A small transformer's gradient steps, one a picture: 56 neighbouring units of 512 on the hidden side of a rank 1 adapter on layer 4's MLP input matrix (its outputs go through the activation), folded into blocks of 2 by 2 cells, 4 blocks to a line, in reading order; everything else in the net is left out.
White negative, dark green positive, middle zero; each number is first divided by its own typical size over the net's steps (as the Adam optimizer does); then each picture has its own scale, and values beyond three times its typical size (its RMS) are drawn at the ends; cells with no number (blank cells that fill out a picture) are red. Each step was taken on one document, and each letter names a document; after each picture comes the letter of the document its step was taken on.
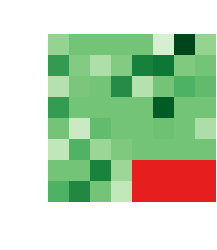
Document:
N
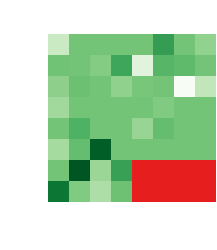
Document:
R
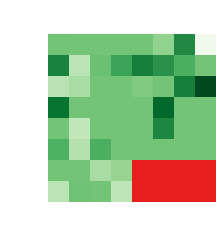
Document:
N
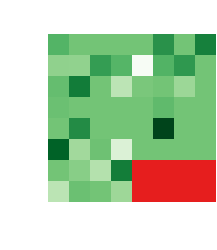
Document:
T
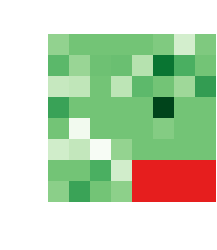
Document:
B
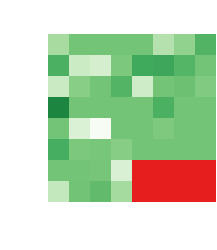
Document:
N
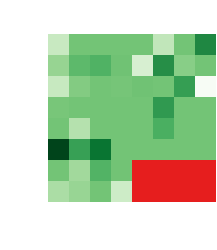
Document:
T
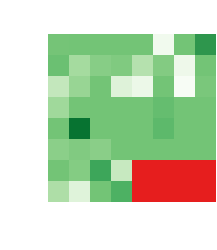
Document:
R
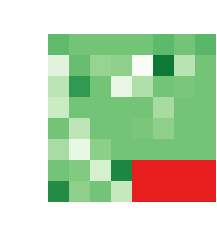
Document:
T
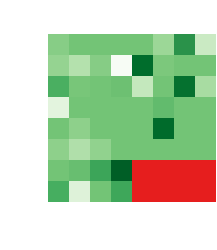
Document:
B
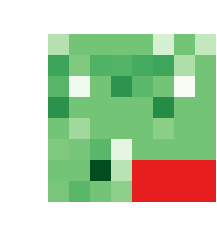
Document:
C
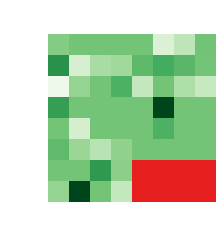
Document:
N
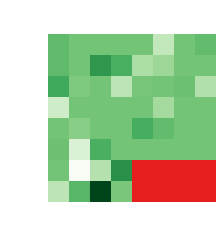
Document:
R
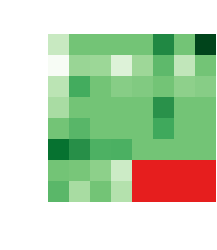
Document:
T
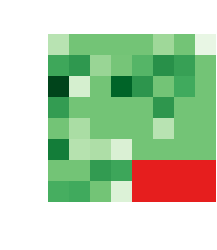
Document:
C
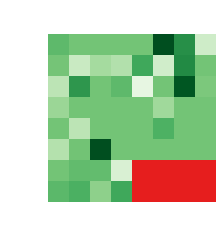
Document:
B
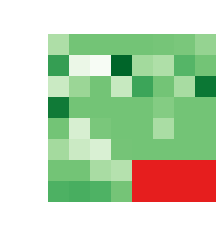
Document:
N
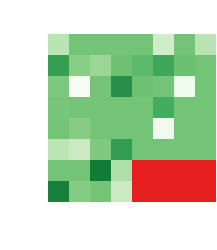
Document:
C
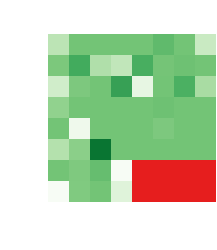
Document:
B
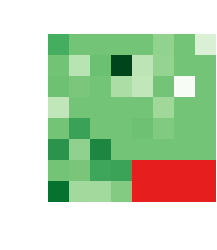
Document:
R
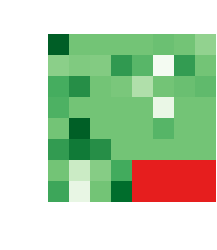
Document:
R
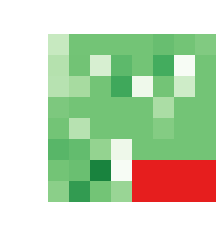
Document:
T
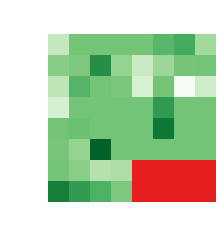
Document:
B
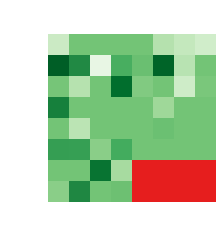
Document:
N
